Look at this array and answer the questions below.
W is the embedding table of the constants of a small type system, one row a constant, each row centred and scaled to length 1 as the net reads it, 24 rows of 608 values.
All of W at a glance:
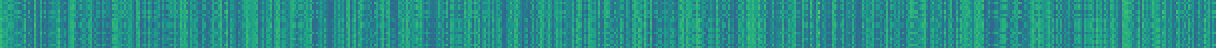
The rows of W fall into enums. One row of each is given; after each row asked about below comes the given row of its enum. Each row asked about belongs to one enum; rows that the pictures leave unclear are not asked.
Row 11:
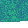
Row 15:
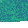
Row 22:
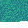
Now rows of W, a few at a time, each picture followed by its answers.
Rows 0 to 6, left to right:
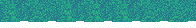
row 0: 11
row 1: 22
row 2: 11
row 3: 11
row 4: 11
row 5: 22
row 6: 22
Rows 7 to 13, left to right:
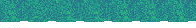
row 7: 11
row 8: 22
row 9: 15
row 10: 15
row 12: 11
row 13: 11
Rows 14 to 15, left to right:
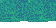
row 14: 15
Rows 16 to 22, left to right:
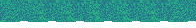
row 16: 22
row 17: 15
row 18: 15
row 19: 11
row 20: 15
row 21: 15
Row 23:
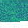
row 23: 15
